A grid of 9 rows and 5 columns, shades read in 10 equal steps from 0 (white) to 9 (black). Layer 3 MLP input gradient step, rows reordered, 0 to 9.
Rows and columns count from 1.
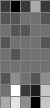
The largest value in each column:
7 9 7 9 7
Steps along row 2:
same down same up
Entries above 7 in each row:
1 0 0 0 0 0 0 1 1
